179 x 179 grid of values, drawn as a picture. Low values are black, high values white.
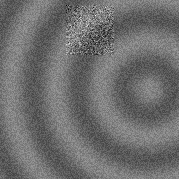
The histogram is bell-shaped. No single row or column stands out from its neighbours. There is no overall slope. Values change most from cell to cell in the top middle. Rings spread out from the middle right. An odd patch, rougher than its surroundings, sits in the top middle.
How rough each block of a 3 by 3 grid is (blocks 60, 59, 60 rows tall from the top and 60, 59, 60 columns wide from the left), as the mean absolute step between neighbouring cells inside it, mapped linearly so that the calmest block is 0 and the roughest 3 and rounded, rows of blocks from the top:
030 | 000 | 000
